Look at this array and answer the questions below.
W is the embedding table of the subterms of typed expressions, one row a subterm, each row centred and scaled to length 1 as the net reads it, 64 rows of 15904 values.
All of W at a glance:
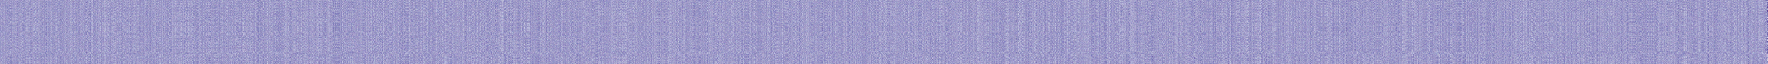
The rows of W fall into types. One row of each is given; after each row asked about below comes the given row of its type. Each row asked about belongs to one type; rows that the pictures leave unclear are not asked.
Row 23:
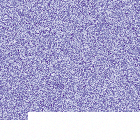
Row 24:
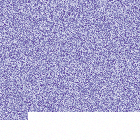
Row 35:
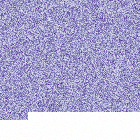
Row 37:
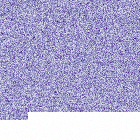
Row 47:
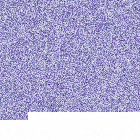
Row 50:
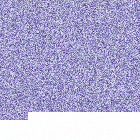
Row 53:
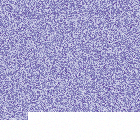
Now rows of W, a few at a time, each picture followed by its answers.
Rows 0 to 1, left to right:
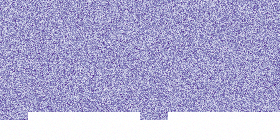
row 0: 50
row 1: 35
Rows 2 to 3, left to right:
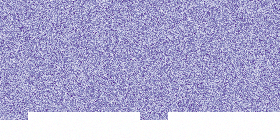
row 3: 35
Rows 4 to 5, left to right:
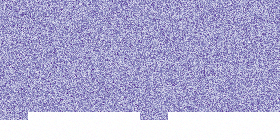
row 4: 35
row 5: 24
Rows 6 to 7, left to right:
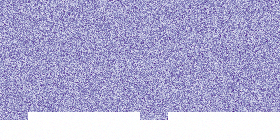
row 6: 24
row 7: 53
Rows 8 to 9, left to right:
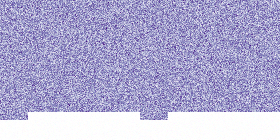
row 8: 47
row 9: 50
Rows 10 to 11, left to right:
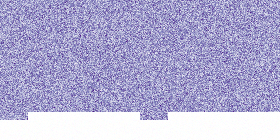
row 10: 53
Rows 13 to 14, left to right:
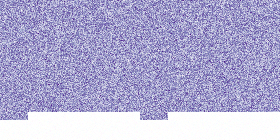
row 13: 47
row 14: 47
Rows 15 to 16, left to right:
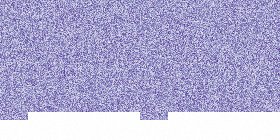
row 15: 24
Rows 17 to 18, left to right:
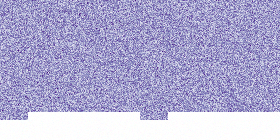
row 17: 37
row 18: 24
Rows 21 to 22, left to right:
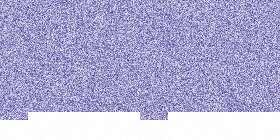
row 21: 50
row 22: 24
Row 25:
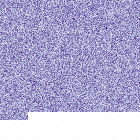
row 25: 47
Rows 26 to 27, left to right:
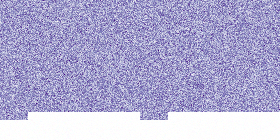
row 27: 23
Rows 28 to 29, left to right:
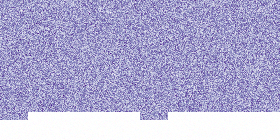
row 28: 35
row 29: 35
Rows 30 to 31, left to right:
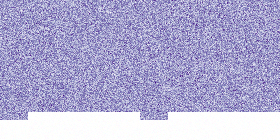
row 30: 35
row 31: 24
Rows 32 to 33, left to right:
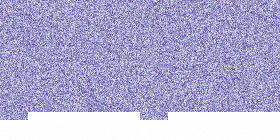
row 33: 53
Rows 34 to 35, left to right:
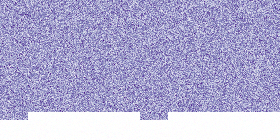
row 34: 53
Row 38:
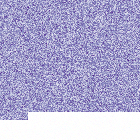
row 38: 50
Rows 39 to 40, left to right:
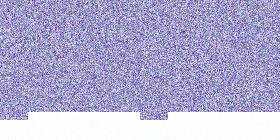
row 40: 23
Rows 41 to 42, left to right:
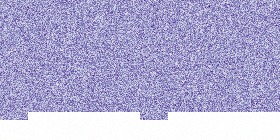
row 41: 50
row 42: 50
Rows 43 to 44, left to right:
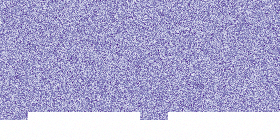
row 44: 23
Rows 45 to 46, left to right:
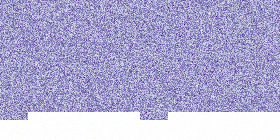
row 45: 24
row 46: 50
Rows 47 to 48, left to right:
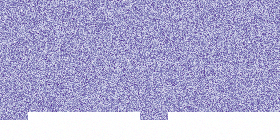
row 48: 24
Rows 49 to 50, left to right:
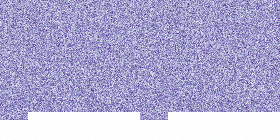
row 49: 50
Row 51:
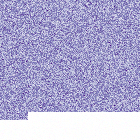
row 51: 35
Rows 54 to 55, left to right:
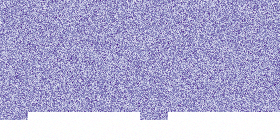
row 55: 35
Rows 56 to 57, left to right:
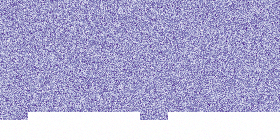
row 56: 37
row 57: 47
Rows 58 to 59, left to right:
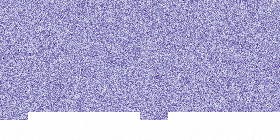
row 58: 23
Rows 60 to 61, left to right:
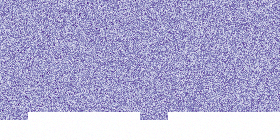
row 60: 37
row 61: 47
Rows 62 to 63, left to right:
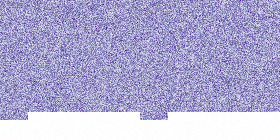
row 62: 47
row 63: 47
